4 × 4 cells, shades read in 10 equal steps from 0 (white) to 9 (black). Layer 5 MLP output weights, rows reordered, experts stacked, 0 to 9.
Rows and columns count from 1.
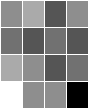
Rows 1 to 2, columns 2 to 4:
3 6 4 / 6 5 6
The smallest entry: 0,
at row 4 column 1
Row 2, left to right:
5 6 5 6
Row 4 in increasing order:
0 4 4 9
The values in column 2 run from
3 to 6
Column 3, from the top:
6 5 6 4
